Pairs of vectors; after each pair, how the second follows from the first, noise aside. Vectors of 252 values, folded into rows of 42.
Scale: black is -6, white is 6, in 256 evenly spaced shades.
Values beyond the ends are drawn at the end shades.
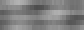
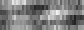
scaled up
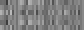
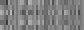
copied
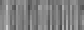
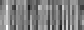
scaled up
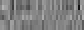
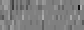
partly zeroed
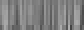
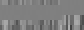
partly zeroed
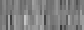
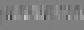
partly zeroed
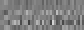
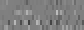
partly zeroed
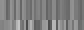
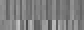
copied
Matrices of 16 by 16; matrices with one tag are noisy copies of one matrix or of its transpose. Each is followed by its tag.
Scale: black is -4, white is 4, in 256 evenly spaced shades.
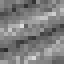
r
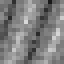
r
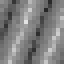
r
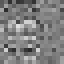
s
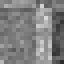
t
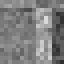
t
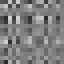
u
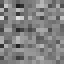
u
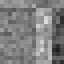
t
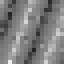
r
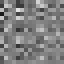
u
